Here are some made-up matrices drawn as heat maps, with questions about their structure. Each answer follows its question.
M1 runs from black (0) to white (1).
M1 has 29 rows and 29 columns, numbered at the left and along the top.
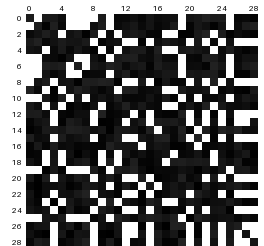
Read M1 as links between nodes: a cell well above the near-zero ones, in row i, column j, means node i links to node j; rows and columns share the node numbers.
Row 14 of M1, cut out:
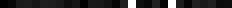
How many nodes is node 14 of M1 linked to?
2
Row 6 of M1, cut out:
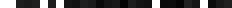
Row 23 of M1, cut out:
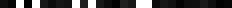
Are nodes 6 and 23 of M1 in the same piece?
no
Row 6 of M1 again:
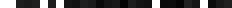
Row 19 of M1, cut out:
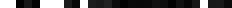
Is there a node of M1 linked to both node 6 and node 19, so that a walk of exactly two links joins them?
yes
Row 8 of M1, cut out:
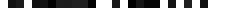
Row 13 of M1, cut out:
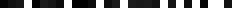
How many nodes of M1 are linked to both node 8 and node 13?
8
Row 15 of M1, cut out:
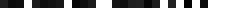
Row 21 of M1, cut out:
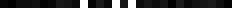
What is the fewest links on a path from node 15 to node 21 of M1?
4
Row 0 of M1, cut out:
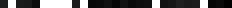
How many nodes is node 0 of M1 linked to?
8
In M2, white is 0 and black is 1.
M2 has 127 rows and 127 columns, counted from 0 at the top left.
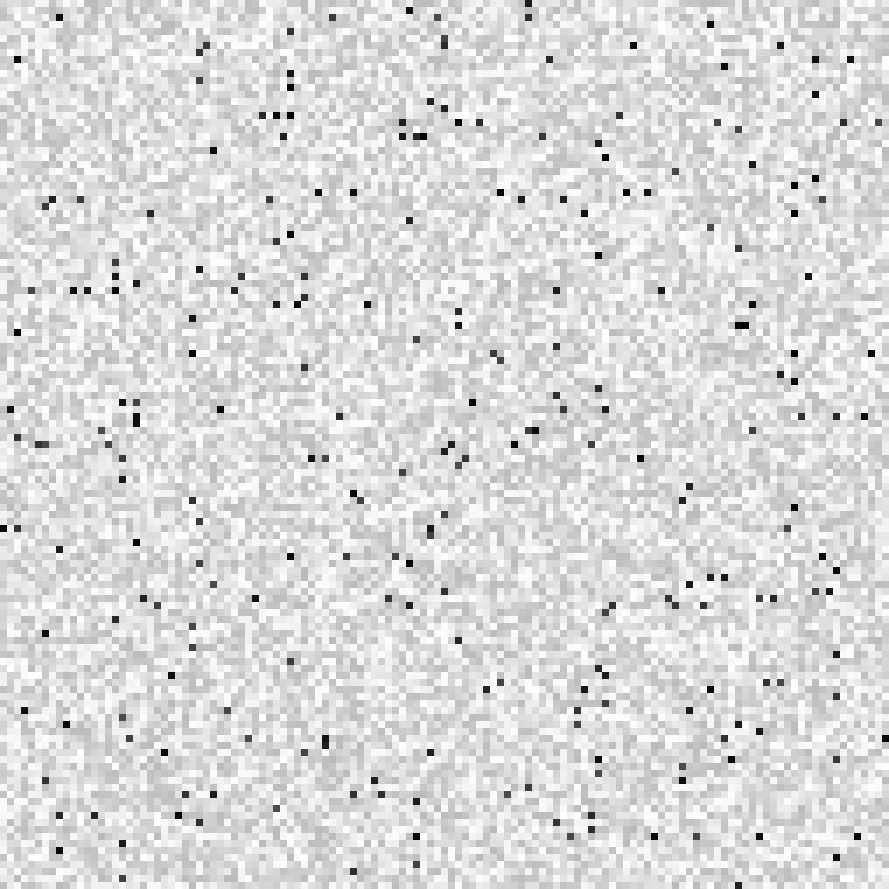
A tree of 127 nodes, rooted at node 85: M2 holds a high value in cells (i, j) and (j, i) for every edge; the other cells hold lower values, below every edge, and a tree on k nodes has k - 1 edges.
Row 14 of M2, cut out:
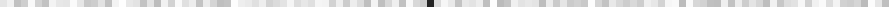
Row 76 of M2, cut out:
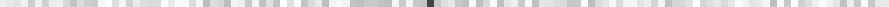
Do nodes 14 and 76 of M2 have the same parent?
yes
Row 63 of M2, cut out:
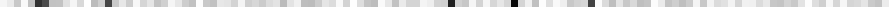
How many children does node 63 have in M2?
5
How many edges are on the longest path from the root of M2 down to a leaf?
42
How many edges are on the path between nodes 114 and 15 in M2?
22
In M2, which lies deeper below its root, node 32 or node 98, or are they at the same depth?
the same depth
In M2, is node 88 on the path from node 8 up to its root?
no
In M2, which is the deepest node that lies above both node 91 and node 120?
17
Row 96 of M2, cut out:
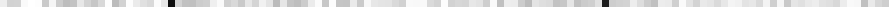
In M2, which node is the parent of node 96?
86
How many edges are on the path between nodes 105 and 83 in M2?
5
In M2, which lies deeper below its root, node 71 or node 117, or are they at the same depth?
node 117
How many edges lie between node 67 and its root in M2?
6
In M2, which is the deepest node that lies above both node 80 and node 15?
63
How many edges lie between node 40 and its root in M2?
5
